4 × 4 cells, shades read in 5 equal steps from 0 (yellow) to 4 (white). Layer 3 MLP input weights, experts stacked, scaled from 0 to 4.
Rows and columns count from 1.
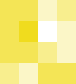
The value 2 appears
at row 1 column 4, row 3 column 3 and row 4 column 1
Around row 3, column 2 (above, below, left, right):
0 3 1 2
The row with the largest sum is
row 2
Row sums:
7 8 7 7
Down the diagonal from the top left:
1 0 2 1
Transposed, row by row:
1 1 1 2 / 1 0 1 3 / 3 4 2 1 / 2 3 3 1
